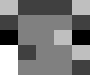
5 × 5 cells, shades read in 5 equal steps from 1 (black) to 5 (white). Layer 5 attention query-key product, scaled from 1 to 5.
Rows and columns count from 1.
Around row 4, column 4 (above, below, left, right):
4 3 3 4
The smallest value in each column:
1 2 2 2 1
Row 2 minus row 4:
-3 1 0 0 -2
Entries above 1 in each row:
5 5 3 5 5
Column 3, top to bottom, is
2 3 3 3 3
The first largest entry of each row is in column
1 2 4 1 1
